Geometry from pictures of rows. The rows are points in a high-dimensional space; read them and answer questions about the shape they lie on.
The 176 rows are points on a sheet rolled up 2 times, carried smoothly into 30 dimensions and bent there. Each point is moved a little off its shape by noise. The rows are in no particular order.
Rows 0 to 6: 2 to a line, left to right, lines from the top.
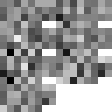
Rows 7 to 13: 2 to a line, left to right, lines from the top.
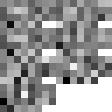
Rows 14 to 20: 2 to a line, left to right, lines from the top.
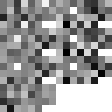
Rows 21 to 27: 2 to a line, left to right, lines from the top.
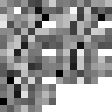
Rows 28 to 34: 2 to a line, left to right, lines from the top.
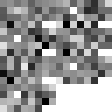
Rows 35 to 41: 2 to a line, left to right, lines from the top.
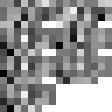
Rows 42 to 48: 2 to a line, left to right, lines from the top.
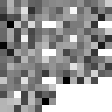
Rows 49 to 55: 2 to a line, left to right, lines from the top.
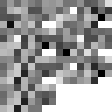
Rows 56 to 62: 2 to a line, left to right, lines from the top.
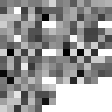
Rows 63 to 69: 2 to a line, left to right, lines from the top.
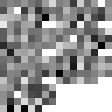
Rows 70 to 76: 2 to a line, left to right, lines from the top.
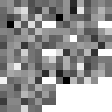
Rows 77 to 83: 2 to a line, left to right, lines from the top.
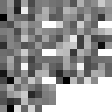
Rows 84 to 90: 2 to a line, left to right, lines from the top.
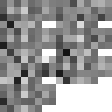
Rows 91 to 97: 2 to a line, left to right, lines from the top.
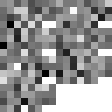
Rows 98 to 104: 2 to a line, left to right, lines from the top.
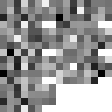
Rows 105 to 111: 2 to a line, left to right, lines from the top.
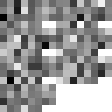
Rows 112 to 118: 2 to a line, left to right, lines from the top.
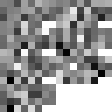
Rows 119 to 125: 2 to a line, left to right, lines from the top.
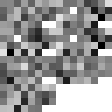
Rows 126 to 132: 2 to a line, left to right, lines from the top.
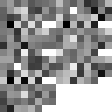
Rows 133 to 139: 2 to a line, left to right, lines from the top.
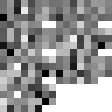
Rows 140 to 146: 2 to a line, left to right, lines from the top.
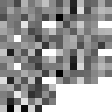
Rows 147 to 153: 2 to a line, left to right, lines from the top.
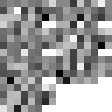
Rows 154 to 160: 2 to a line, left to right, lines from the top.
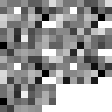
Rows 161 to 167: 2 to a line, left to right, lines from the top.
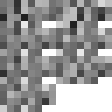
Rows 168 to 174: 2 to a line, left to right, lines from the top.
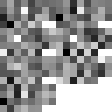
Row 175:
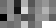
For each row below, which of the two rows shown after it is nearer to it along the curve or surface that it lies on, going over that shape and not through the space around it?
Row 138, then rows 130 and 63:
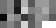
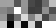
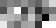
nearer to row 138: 63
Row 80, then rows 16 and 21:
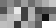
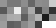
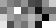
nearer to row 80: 21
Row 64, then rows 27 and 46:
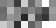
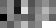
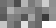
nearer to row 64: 27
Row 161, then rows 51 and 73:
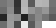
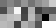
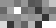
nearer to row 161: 51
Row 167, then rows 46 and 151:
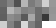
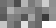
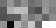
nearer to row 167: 46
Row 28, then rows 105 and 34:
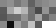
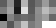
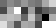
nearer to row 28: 105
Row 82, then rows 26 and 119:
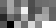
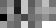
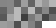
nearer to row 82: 26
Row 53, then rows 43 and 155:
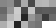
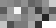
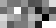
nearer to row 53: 155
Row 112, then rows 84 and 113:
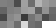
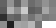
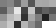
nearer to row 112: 84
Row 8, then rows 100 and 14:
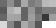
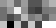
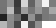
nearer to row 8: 100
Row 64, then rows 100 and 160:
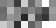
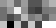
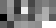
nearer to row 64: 160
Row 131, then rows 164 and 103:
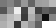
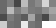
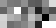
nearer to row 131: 103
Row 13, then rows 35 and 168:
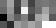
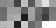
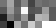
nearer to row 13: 168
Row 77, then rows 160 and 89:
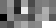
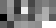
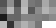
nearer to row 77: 160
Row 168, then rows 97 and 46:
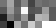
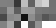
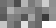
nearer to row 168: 97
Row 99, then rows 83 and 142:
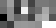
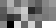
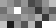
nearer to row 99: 83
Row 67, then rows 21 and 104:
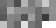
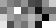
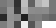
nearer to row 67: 104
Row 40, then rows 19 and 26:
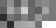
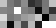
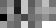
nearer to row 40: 26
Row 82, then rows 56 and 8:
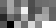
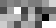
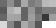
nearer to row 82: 8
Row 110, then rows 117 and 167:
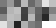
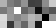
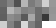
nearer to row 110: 117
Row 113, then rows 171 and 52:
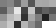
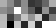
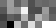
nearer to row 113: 171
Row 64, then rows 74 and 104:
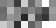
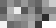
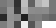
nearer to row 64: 104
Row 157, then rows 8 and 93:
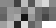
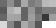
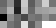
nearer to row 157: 93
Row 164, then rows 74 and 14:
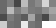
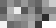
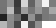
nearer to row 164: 74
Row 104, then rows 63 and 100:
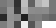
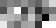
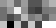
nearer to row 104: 63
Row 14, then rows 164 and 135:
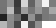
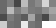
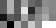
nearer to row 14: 135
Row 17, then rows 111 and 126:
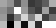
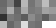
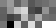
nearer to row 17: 126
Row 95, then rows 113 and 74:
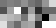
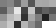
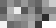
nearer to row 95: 113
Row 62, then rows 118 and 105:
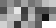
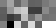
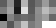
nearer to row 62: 105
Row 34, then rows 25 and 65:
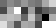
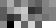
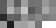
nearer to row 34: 25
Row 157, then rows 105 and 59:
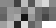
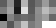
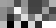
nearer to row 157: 105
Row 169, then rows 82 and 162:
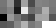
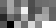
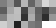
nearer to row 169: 82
